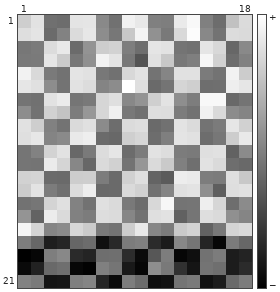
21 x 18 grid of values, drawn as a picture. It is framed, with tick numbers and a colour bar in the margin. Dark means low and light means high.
Average level on the scale: 60%. Grain: checkered. Seam: horizontal, 80% of the way down, the top part higher.
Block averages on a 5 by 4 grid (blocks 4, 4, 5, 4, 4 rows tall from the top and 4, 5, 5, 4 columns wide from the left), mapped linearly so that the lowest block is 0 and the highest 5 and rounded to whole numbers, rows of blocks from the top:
5555
5555
5555
5555
0000
